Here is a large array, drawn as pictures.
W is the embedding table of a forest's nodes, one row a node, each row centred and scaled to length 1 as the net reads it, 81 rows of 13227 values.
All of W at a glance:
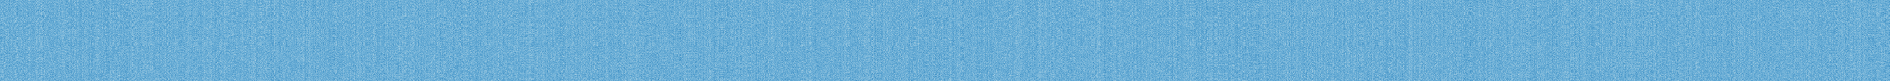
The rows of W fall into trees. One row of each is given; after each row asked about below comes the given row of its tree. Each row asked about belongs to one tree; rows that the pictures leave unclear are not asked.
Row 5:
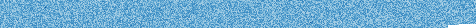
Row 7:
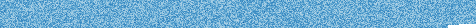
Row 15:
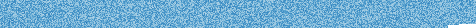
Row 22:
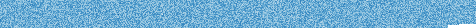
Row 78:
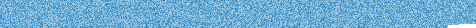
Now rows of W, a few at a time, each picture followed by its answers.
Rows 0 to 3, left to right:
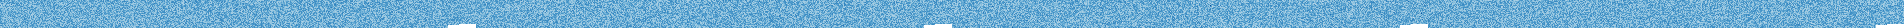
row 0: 78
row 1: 7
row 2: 78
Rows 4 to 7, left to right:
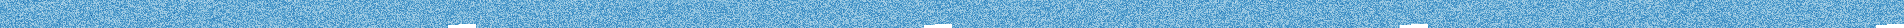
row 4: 7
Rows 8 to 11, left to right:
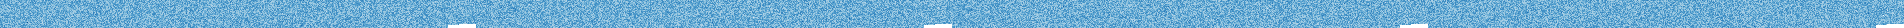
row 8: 22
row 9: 22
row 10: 15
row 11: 7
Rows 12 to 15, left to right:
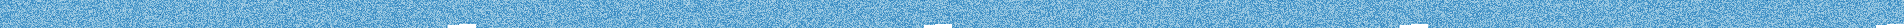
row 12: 22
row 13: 22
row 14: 22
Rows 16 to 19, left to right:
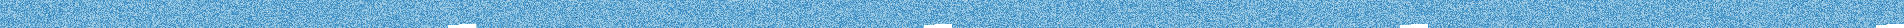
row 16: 15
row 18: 5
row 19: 7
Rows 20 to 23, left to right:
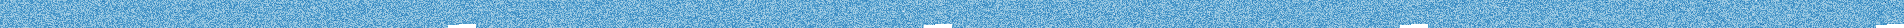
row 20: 5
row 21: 22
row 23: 7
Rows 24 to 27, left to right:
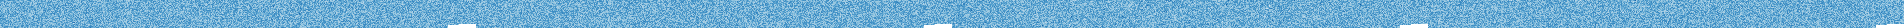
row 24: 78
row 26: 15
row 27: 22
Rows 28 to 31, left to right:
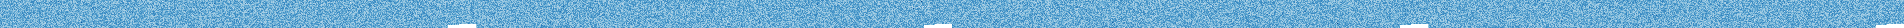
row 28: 22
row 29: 78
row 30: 7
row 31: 78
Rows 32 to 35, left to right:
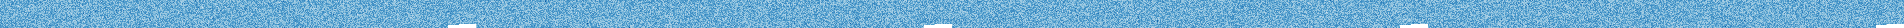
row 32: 7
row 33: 78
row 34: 15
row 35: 7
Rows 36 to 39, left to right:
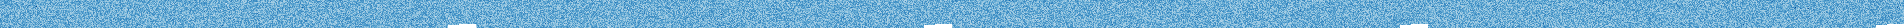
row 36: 22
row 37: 78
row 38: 78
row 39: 78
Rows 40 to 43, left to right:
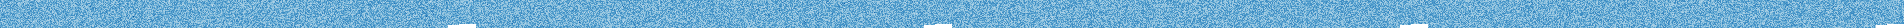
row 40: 22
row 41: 78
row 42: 22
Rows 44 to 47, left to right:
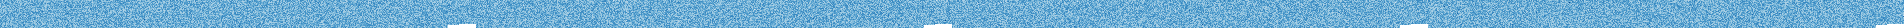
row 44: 22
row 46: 5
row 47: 78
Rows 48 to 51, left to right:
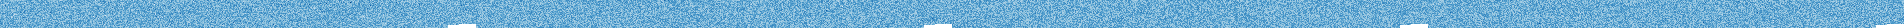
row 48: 5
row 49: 78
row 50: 7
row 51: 5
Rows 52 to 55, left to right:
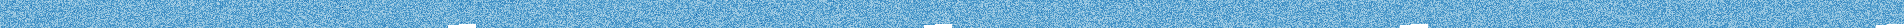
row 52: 15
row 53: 7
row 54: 78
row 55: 78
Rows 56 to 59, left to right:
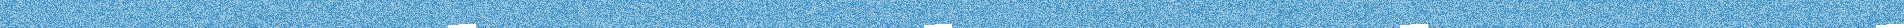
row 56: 15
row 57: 78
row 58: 5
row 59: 78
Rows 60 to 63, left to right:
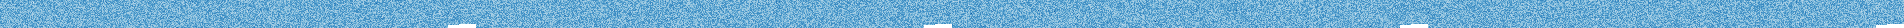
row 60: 78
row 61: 22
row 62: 7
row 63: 15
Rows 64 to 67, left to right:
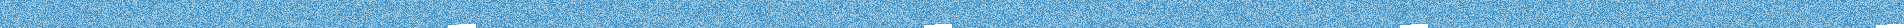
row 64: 78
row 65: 7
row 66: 7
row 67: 22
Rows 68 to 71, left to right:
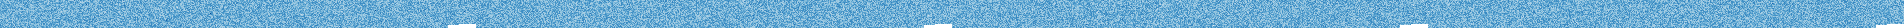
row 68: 7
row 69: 15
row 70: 22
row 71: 22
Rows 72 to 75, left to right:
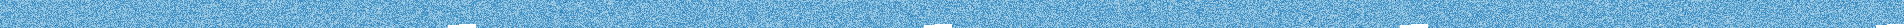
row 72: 22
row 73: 78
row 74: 5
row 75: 15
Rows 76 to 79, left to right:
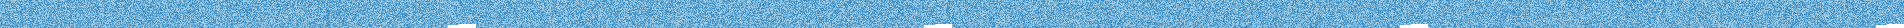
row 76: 5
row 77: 22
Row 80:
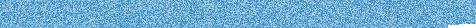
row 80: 22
